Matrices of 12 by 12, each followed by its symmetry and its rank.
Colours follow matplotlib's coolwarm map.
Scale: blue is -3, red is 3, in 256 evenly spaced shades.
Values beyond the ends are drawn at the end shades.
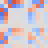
antisymmetric, rank two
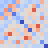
symmetric, full rank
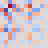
antisymmetric, rank two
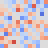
antisymmetric, full rank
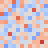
symmetric, full rank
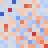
symmetric, full rank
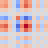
symmetric, rank one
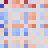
antisymmetric, rank two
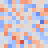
antisymmetric, full rank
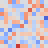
antisymmetric, full rank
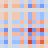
symmetric, rank one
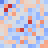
symmetric, full rank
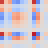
symmetric, rank one
